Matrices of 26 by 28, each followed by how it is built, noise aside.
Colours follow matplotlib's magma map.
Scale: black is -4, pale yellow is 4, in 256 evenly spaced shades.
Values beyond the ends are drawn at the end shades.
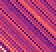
Toeplitz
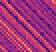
Toeplitz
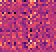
low rank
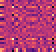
low rank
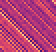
Toeplitz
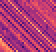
Toeplitz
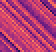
Toeplitz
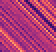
Toeplitz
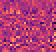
low rank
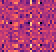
low rank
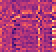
low rank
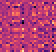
low rank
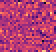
low rank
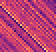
Toeplitz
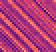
Toeplitz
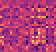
low rank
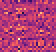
low rank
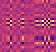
low rank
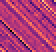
Toeplitz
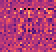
low rank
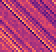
Toeplitz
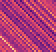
Toeplitz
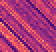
Toeplitz
